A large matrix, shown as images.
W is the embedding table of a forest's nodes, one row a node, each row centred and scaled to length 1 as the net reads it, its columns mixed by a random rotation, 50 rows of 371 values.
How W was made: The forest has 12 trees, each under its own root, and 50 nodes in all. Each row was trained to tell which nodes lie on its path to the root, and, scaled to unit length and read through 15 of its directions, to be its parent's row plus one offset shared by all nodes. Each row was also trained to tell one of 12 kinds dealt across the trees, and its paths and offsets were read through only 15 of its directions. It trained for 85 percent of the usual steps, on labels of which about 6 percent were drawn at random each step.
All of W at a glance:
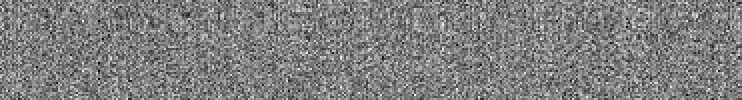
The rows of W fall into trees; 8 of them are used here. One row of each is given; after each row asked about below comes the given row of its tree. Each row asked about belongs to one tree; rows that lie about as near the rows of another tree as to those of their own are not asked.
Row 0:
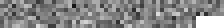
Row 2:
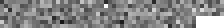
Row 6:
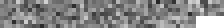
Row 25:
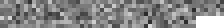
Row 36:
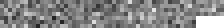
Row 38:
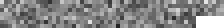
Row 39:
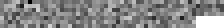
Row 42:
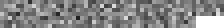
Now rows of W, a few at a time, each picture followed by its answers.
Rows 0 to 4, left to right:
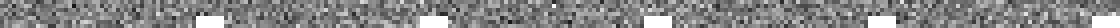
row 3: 39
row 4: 25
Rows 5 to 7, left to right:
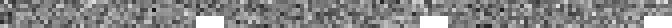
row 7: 39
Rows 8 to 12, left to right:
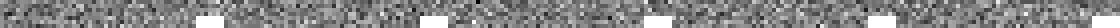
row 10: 6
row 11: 25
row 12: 25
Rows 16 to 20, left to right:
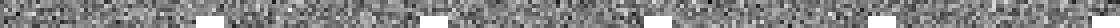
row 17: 38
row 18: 38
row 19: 25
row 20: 0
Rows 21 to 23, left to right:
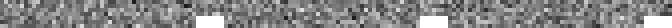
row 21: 38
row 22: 42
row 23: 6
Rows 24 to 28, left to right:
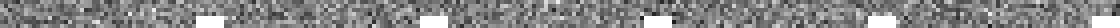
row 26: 0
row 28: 39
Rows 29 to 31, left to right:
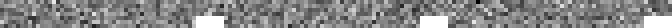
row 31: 6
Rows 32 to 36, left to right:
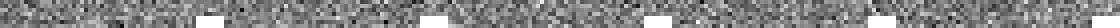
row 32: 0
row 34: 2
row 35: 6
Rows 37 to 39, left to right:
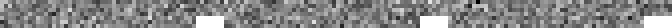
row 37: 25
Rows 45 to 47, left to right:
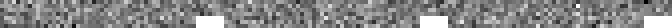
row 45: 38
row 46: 2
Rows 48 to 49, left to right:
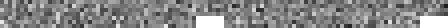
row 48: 2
